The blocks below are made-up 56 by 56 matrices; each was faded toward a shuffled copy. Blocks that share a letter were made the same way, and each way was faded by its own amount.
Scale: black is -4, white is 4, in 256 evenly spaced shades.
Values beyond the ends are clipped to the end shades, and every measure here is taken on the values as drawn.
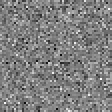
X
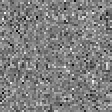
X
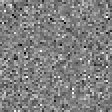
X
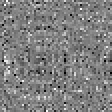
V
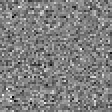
X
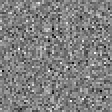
X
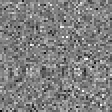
X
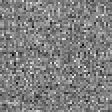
X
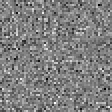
X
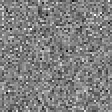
X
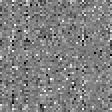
V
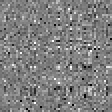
V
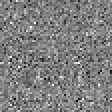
X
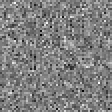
X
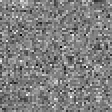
X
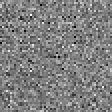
X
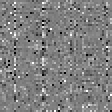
V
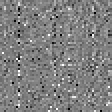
V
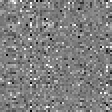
V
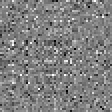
V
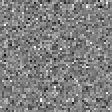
X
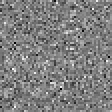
X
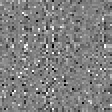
V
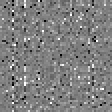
V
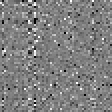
V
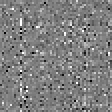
V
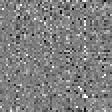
V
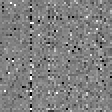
V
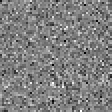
X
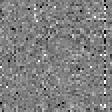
V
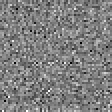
X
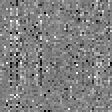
V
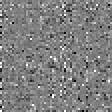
V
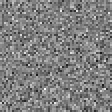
X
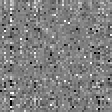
V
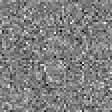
X
